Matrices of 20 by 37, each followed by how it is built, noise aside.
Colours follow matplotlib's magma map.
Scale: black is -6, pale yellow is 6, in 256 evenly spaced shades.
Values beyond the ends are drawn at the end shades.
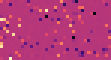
sparse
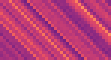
Toeplitz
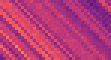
Toeplitz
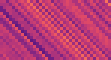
Toeplitz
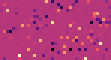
sparse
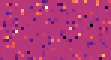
sparse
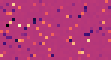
sparse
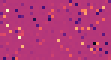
sparse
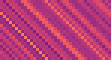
Toeplitz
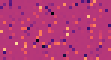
sparse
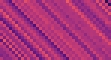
Toeplitz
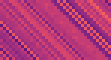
Toeplitz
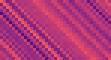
Toeplitz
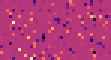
sparse
